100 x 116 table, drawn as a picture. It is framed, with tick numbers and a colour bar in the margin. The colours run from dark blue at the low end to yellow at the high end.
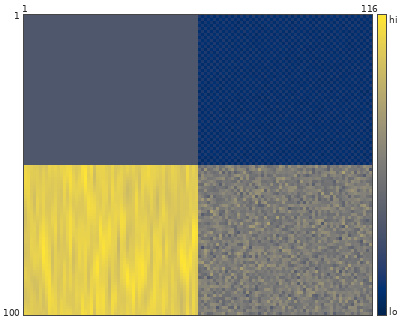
It is made of 2 by 2 panels. Panel 1,1: low, flat. Panel 1,2: very low, checkered, faint in contrast. Panel 2,1: very high, streaked downward, faint in contrast. Panel 2,2: middling, fine-grained.
